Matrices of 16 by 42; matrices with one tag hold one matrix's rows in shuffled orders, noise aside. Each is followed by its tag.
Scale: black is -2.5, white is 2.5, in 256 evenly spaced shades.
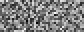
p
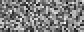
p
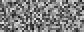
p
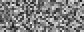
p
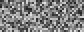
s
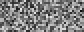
p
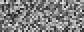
p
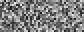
p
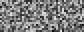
s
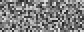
s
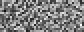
p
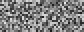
s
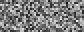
p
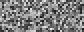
s
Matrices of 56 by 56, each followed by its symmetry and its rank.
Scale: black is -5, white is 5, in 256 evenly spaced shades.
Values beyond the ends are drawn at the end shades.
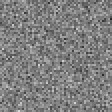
antisymmetric, full rank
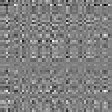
neither, rank three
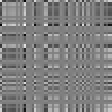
symmetric, rank one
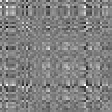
symmetric, rank three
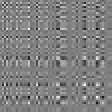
symmetric, rank two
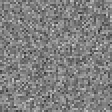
antisymmetric, full rank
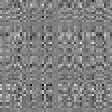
neither, rank three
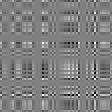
symmetric, rank one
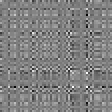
symmetric, rank two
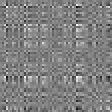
symmetric, rank three
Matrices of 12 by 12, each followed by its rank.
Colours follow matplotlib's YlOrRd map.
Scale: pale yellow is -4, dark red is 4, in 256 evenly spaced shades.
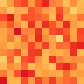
full rank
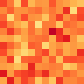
full rank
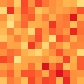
full rank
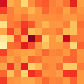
two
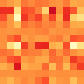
two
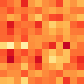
two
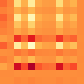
one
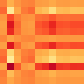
one
